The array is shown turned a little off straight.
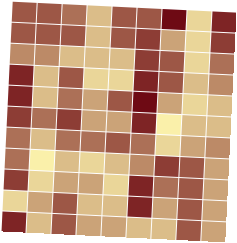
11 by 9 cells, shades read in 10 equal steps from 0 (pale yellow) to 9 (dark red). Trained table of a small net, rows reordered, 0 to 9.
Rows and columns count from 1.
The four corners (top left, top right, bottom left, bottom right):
6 8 8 3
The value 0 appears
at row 6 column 7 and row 8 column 2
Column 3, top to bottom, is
5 6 2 6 5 7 5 2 3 6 6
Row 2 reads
6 6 6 2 6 7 3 1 7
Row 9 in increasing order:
1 1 3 3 3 5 6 7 8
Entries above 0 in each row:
9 9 9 9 9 8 9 8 9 9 9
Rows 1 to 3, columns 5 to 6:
6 6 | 6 7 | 2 7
